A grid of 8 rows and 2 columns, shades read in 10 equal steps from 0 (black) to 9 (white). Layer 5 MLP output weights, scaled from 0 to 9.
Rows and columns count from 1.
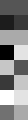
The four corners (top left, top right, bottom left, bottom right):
3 3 4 6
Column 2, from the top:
3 2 6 8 3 7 8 6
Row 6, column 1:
2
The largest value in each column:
9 8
